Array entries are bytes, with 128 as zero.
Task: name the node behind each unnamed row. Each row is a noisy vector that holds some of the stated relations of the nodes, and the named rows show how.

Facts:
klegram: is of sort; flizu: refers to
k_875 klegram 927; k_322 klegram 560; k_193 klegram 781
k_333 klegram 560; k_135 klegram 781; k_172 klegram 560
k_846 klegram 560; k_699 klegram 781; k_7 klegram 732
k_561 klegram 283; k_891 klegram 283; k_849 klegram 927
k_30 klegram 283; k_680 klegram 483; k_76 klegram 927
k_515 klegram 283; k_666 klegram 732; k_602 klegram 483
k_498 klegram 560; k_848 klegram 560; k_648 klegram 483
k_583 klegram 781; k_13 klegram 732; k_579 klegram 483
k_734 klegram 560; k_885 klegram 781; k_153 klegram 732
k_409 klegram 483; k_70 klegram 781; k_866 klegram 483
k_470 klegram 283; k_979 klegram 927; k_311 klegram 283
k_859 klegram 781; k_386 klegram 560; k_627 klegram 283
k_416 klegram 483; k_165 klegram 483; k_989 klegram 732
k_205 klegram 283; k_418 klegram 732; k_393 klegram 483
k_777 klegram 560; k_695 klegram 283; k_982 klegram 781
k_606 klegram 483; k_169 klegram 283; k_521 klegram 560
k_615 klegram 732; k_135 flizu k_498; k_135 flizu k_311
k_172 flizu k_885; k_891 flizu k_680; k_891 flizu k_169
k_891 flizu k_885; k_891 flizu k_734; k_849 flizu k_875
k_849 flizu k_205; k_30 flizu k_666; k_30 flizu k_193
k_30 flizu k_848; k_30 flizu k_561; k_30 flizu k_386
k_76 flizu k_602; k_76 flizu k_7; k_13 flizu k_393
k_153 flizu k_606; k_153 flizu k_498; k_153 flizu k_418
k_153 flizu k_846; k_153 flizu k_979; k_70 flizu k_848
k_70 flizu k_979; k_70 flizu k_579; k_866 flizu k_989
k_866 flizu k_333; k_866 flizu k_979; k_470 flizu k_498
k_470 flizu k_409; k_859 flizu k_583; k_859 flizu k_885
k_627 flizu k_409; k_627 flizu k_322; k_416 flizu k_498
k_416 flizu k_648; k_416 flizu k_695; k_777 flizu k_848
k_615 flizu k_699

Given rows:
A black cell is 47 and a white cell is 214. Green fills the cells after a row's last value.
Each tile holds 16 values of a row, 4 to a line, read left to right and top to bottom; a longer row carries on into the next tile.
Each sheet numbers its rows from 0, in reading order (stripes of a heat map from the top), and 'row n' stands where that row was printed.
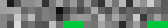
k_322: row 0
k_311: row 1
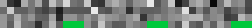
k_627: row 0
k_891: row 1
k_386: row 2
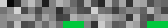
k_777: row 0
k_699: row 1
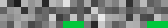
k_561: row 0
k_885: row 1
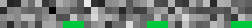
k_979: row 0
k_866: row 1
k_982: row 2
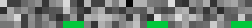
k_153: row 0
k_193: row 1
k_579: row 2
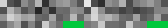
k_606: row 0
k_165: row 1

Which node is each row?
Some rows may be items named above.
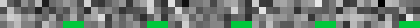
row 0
k_648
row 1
k_153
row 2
k_615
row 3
k_891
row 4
k_193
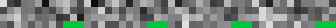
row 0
k_666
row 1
k_777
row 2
k_734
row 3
k_393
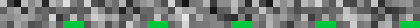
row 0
k_561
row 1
k_606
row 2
k_13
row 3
k_515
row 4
k_409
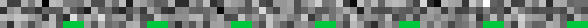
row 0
k_193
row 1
k_135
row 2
k_979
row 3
k_169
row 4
k_205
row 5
k_30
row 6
k_982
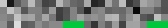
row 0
k_172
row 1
k_979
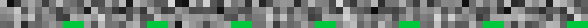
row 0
k_333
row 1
k_135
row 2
k_875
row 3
k_846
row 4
k_416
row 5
k_498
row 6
k_70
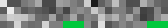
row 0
k_680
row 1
k_172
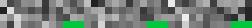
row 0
k_859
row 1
k_521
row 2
k_7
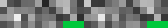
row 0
k_418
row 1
k_989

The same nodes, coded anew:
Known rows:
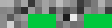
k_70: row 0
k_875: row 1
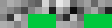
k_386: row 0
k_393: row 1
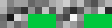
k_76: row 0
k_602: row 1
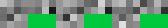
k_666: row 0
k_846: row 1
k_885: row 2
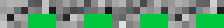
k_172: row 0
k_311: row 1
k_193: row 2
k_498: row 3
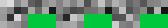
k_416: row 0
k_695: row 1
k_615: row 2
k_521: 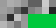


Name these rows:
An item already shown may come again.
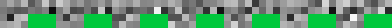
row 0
k_169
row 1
k_153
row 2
k_7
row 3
k_615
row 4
k_859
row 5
k_734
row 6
k_602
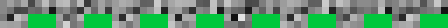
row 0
k_515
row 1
k_859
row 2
k_521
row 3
k_172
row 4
k_849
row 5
k_521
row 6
k_666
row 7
k_561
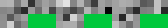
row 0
k_135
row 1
k_680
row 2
k_777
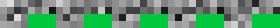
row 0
k_165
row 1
k_153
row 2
k_30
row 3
k_891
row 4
k_699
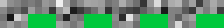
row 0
k_979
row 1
k_13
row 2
k_205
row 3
k_982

